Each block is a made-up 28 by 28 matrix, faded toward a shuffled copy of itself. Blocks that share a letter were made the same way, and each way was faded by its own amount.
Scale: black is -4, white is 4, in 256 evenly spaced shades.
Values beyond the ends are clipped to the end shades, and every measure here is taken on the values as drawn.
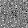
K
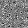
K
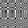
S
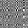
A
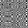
A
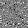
K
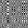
A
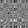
A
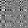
A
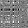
A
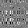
A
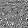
K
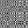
A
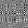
A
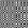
S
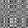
S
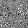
K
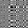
S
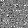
K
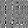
A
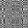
A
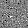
K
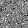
K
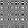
S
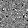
K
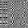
A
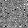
K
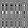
S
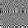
S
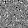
K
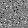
K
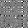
A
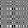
S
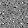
K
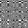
A
